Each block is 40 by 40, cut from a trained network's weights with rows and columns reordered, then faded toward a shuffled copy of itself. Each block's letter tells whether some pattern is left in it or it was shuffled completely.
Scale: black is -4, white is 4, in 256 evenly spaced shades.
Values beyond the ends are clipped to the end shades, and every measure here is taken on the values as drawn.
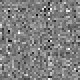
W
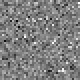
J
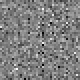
W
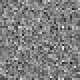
W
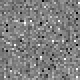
J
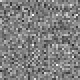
W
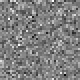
W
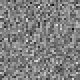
W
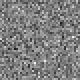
J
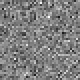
W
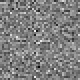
W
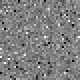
J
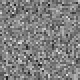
J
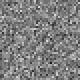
J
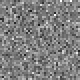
J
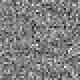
W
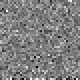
W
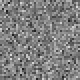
J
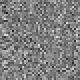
W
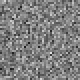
J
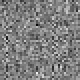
W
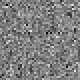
W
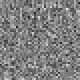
W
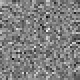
W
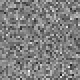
W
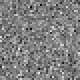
J
